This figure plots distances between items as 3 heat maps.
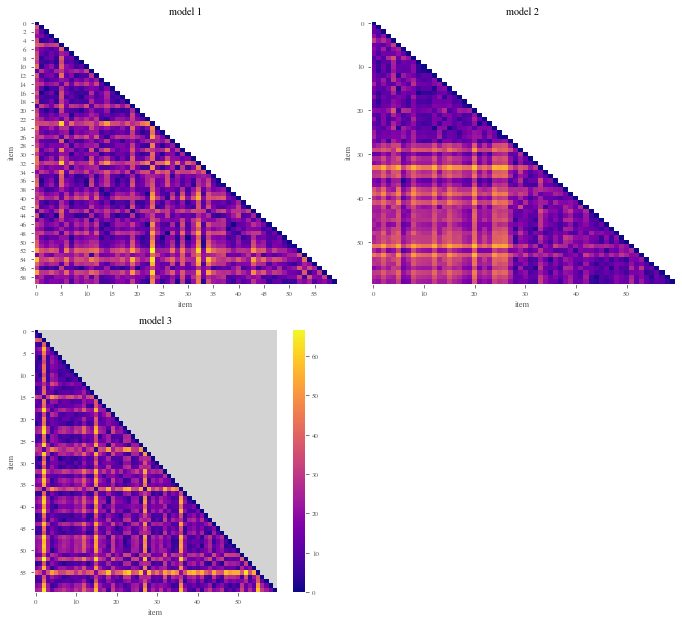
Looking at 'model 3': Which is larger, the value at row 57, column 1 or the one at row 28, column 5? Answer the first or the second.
the second
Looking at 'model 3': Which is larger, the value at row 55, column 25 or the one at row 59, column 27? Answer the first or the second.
the second
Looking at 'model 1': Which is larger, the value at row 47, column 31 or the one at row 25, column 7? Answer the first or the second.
the first
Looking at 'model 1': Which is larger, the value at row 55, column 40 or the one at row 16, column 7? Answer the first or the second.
the first
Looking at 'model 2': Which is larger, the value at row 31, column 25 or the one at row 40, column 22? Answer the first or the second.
the first
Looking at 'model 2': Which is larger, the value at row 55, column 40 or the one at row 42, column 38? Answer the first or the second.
the second
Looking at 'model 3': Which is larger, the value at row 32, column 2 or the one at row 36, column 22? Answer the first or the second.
the first
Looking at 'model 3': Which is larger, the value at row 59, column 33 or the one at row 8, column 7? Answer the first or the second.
the first
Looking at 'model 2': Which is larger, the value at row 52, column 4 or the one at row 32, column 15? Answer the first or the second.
the second
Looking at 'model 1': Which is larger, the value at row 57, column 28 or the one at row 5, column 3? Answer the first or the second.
the second
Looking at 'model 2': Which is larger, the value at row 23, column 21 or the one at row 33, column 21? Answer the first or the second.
the second
